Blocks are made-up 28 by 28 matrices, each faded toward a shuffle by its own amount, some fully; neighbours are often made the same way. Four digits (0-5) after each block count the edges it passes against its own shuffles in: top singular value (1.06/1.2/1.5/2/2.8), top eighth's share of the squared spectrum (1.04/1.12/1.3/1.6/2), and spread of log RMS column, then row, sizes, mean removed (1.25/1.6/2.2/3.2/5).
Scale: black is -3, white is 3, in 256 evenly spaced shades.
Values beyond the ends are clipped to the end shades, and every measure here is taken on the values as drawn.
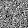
0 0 0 0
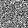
0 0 0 0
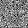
0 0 0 0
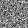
0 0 0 0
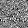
1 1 0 2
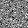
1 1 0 0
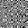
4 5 2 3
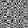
4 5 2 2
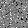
1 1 0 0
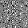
3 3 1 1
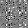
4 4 2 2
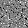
1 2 0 0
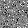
0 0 0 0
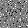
2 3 0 0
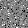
1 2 0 0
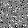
2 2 1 0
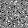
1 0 0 0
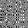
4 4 2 2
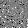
0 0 1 0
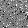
0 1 0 0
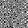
3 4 2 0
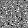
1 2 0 0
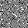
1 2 1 0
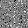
2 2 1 0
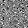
2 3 0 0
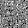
3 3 2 1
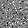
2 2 0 1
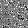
2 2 0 0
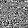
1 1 0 2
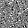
0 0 0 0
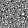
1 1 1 0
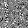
1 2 2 0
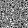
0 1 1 0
